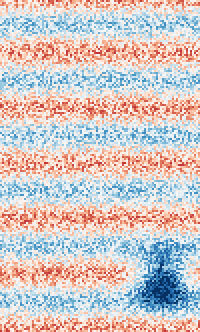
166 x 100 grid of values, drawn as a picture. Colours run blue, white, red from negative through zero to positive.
Dips: one, in the bottom right. Stripes: horizontal, repeating 6 times. Odd rows or columns: none. Ninth with the lowest average: bottom right.
